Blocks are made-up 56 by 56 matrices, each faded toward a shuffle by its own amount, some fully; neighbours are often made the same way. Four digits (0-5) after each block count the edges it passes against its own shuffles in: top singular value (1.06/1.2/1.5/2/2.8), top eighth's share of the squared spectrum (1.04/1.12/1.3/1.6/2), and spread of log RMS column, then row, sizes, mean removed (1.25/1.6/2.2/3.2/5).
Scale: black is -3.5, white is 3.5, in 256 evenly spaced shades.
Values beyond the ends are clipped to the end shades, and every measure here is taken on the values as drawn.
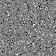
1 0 0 0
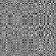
4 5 3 3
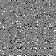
4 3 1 2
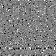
3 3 0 1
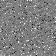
0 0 0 0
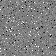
0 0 0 0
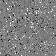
1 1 0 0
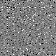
3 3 1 2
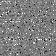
2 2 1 1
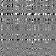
4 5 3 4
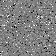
2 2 0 0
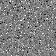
0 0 0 0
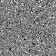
0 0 0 0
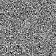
3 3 1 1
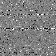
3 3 0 2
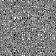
4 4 2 2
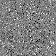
2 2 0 0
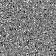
2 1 0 0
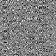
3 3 1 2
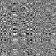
4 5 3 3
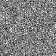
3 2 1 0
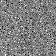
2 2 0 0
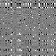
5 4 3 3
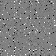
3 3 1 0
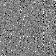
2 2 2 0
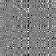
5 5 3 3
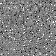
3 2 1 0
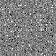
3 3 1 1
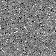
1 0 0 0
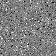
2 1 0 0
